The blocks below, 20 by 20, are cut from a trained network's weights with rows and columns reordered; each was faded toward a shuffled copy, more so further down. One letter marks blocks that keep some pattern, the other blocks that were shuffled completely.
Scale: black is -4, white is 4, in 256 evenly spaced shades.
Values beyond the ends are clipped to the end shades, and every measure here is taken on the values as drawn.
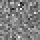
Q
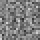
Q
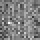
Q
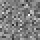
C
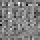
Q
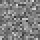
C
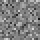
C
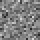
C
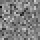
C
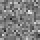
C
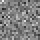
C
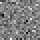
C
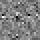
Q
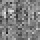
Q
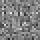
Q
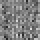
Q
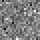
C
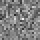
C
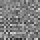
Q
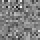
Q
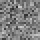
C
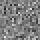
Q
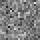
C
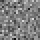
C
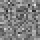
Q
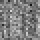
Q
